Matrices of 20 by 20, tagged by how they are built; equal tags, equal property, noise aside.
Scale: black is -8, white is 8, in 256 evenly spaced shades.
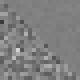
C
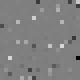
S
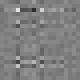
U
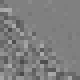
C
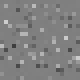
S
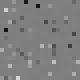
S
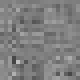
U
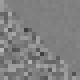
C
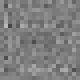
U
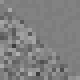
C
